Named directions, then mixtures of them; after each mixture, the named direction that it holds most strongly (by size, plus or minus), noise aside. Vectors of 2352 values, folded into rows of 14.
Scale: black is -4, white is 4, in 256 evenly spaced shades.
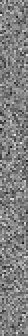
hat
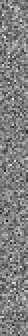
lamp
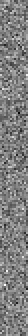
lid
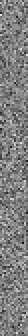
hat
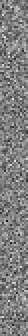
lamp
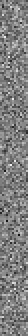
lamp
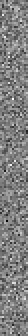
lamp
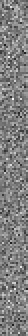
lamp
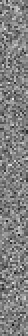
lamp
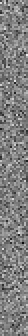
hat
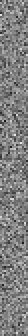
hat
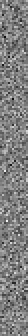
lamp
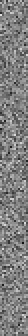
hat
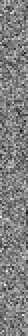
lid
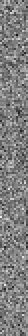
lid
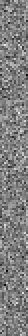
lid
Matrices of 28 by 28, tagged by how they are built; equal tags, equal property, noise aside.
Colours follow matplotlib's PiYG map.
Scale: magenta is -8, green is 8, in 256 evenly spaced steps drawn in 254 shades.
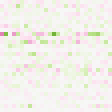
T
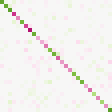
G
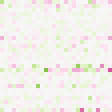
T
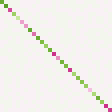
G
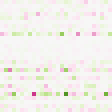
T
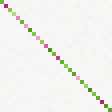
G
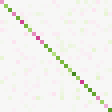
G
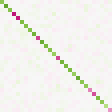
G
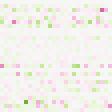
T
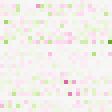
T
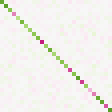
G
